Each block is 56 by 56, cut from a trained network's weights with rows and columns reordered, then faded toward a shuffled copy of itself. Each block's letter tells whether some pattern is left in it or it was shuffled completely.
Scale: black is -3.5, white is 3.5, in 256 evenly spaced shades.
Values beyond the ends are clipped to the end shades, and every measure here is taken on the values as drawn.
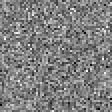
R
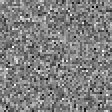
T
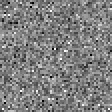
T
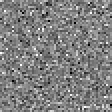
T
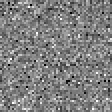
R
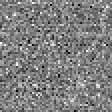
R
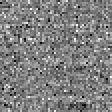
R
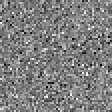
T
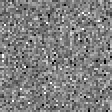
T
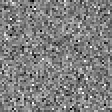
T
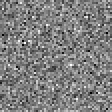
T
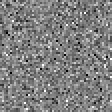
T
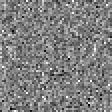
R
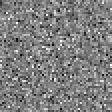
T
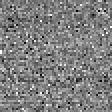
R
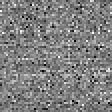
R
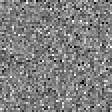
T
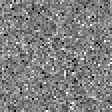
T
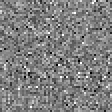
R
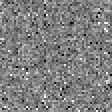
R
